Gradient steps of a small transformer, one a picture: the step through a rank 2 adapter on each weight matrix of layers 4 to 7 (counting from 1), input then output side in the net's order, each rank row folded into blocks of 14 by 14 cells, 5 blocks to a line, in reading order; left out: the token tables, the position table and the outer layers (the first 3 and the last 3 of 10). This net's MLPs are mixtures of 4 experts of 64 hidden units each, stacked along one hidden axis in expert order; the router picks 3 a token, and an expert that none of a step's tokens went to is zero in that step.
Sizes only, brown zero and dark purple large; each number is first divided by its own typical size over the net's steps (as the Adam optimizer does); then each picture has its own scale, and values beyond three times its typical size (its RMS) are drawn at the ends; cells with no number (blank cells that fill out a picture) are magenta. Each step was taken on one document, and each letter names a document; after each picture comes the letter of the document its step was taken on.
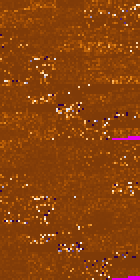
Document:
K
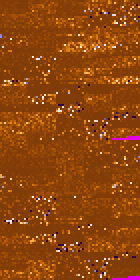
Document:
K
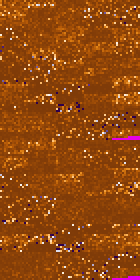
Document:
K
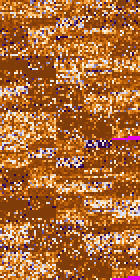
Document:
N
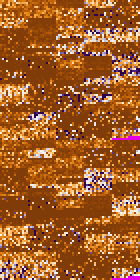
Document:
N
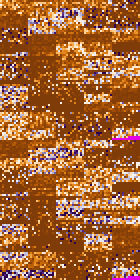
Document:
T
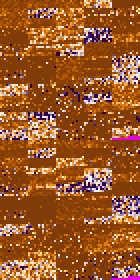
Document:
N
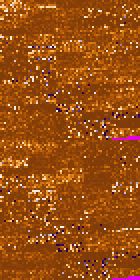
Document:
K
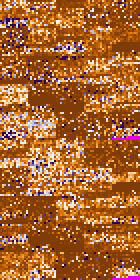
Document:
T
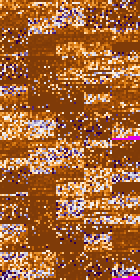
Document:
T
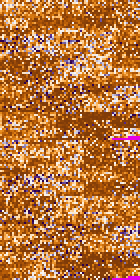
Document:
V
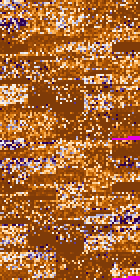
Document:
T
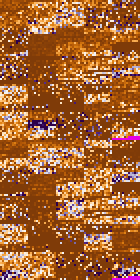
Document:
T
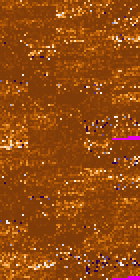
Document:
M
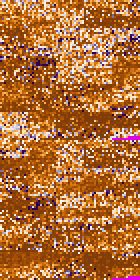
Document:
V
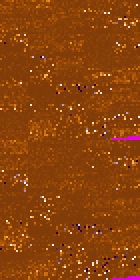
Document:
M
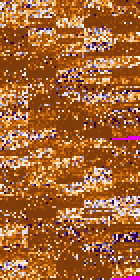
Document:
N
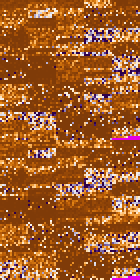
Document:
N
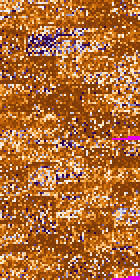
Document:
V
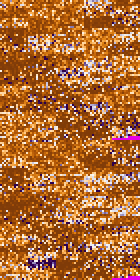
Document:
V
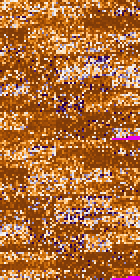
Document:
V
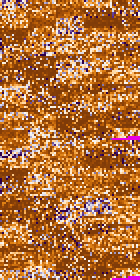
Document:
V
